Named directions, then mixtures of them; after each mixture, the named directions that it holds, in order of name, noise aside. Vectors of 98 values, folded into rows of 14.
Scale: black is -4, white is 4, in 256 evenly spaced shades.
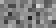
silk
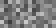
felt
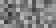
felt, silk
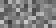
felt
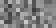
felt, silk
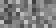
felt, silk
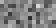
silk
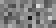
silk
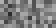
felt, silk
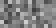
felt, silk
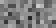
silk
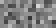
silk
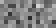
silk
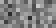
felt, silk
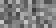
felt, silk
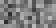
felt, silk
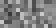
felt, silk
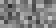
felt, silk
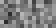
felt, silk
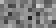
silk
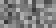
felt, silk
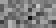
felt, silk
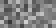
felt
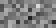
felt, silk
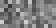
felt, silk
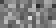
silk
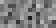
silk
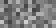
felt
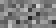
felt, silk
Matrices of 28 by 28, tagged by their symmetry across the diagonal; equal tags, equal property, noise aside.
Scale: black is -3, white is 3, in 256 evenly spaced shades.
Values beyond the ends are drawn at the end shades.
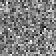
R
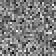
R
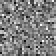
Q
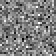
Q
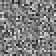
Q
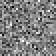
R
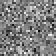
Q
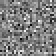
Q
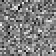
R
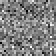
R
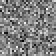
R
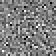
Q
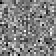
R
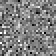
R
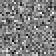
Q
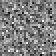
Q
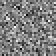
Q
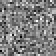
Q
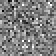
R
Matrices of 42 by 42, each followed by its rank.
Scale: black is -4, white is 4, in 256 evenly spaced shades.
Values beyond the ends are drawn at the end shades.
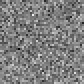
full rank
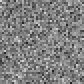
full rank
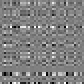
two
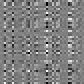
two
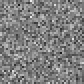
full rank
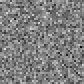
full rank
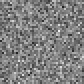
full rank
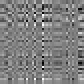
two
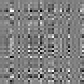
two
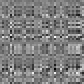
two
